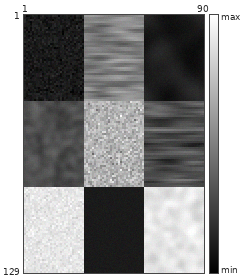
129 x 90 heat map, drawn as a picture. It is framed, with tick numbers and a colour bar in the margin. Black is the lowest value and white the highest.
It is made of 3 by 3 panels. Panel 1,1: very low, fine-grained, faint in contrast. Panel 1,2: middling, streaked across. Panel 1,3: very low, smooth, faint in contrast. Panel 2,1: low, blotchy, faint in contrast. Panel 2,2: high, fine-grained. Panel 2,3: low, streaked across. Panel 3,1: very high, fine-grained, faint in contrast. Panel 3,2: very low, flat. Panel 3,3: very high, blotchy, faint in contrast.
